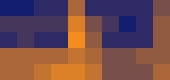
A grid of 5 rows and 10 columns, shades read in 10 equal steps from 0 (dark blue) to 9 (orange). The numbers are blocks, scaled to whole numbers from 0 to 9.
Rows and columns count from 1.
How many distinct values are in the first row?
4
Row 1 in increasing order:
0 0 1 1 1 1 1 1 4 6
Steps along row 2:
same same same up down down down up up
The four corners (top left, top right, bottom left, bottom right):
0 4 6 6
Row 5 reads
6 6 7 8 8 7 4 4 4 6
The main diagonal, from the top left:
0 2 1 6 8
